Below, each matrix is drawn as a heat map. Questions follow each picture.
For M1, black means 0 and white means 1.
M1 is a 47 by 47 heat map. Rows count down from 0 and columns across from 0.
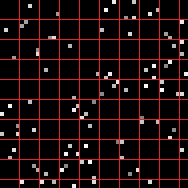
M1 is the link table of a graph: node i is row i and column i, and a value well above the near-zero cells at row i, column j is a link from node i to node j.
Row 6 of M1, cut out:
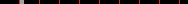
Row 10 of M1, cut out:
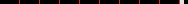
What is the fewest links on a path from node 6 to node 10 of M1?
3
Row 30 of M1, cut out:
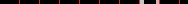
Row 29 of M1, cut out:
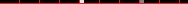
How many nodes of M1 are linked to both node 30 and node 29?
1
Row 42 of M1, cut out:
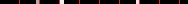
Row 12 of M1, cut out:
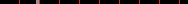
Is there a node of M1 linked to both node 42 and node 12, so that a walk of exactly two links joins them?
yes
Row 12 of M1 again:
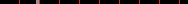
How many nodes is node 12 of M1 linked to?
1
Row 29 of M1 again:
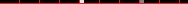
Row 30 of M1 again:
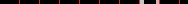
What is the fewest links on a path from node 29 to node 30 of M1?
2
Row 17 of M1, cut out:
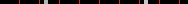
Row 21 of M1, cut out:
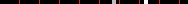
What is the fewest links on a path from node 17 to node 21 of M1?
2
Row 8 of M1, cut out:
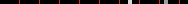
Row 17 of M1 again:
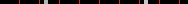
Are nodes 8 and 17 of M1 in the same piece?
yes
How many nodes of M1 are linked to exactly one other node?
11
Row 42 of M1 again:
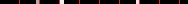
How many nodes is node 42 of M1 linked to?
3
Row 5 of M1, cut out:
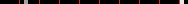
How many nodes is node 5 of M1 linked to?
2
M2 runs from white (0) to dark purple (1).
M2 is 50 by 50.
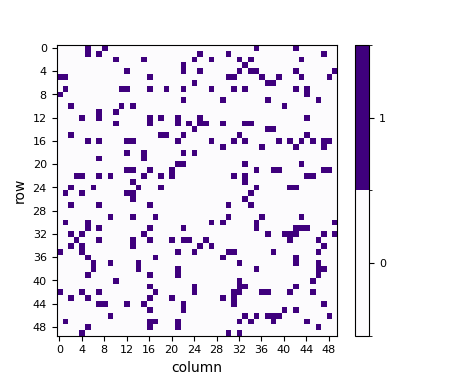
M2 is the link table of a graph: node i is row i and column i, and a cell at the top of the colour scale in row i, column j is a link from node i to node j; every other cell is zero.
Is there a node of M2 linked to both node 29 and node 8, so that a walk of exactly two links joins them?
no
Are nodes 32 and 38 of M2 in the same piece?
yes
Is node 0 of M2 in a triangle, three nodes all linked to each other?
no
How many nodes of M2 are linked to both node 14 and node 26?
0
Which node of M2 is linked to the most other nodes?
node 16
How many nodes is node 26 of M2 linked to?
2
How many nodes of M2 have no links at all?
1
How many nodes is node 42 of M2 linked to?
11
